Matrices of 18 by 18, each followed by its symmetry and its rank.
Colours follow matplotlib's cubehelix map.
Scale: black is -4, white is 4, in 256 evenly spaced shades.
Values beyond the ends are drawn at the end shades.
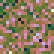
symmetric, full rank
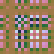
symmetric, rank one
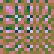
symmetric, rank two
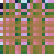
neither, rank one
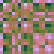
symmetric, rank two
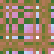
symmetric, rank two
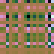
neither, rank one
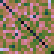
symmetric, full rank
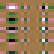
neither, rank one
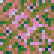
symmetric, full rank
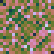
symmetric, full rank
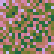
symmetric, full rank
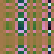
neither, rank one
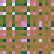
symmetric, rank two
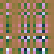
neither, rank one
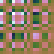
symmetric, rank one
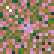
symmetric, full rank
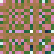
symmetric, rank two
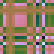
symmetric, rank one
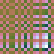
symmetric, rank one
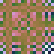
symmetric, rank two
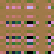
neither, rank one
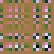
symmetric, rank one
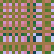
symmetric, rank one
